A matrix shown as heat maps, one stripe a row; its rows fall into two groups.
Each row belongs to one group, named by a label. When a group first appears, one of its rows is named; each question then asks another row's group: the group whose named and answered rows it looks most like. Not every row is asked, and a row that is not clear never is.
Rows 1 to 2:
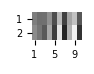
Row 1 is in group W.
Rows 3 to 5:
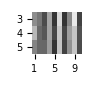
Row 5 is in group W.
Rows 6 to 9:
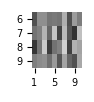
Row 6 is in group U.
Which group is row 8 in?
U
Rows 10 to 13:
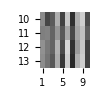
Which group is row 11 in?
W
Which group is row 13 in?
W
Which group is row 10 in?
W
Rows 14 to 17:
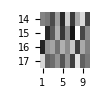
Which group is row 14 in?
W
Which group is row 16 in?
U
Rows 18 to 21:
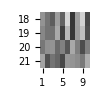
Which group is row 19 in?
W
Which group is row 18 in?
W
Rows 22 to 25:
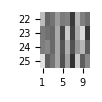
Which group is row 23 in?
W
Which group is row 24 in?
W
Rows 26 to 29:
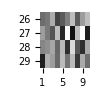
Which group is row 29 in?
U
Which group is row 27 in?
W
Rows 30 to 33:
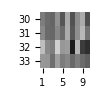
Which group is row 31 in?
W
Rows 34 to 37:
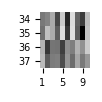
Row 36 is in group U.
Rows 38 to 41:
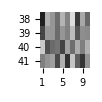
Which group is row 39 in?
U
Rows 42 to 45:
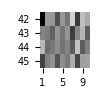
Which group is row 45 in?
U
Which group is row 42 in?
U
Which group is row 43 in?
W
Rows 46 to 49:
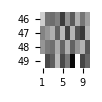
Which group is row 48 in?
W
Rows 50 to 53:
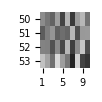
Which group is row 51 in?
U
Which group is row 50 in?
W
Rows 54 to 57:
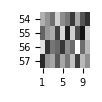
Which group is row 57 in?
U
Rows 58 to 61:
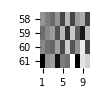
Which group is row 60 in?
W
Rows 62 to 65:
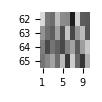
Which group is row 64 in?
U
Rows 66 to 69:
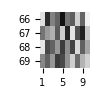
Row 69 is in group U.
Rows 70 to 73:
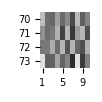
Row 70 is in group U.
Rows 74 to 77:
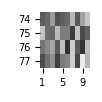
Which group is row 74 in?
U
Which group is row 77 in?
U
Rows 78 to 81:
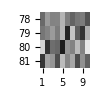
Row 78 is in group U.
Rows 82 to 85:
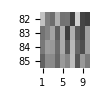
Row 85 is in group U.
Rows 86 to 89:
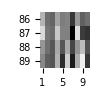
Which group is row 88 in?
W
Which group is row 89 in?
W
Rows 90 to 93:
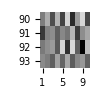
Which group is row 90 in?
W
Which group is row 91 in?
U
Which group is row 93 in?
W
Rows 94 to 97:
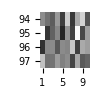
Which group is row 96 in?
U
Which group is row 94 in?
W
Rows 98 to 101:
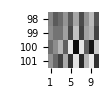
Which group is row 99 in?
W
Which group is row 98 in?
W
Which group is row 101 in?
W
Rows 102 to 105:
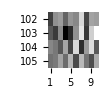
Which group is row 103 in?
U
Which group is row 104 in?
W
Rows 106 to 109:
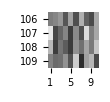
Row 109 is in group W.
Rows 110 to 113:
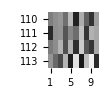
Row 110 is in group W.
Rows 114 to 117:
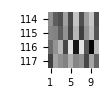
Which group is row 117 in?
U
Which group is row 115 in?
W
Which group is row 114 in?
W
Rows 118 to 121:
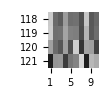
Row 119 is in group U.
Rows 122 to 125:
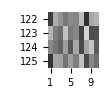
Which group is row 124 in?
W
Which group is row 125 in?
U
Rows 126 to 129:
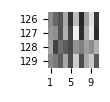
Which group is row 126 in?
W
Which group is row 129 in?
W
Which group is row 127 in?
W
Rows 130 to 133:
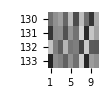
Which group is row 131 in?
U
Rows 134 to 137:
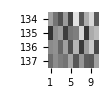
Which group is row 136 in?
W
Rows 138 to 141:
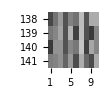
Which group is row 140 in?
U
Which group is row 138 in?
U
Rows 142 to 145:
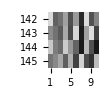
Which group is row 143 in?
W
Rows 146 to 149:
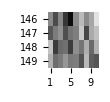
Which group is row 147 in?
U
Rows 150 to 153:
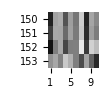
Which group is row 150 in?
U
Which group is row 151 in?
U
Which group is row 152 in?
U
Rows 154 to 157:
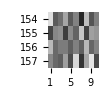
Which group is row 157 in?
W
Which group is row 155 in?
U
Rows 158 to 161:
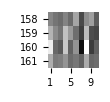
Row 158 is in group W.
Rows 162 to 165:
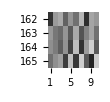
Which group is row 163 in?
W
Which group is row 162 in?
U
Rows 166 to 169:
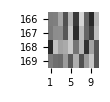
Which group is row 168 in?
U
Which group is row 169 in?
W
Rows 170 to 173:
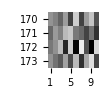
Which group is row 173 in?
W
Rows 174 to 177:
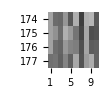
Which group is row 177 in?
W
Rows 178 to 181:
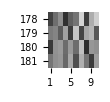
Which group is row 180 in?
U
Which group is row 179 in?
W
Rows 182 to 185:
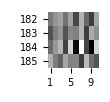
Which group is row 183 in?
U
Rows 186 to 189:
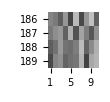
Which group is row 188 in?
U
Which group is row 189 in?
U
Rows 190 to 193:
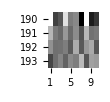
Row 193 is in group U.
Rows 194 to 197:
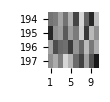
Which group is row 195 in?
U
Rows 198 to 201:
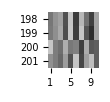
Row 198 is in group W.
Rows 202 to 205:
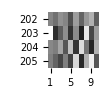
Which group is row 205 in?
W
